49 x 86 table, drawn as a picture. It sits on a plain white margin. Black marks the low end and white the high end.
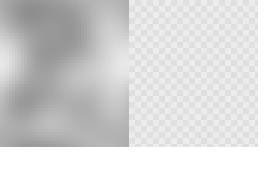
The table splits into one row of 2 panels. Panel 1,1: high, smooth. Panel 1,2: very high, checkered, faint in contrast.
